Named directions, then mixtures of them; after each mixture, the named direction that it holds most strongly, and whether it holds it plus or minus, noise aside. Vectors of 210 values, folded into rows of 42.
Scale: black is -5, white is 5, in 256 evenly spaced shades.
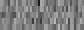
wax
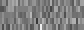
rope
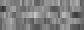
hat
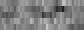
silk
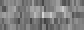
silk, minus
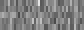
wax, minus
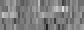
silk, minus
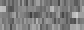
hat, minus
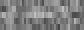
hat, plus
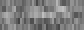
silk, minus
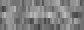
hat, plus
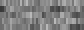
hat, plus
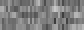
hat, minus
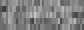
hat, plus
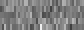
rope, plus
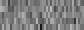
rope, minus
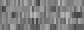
hat, plus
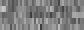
rope, minus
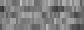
hat, plus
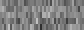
rope, minus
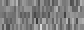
rope, plus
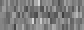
wax, minus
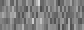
wax, minus
